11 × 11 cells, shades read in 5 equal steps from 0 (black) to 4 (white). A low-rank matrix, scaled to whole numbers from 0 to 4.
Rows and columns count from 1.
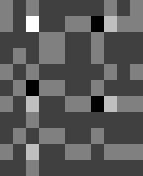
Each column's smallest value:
1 1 0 1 1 1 1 0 1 1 1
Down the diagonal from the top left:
2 1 1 2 1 1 2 1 1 2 1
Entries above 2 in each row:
0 2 0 0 0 0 2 0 0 1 0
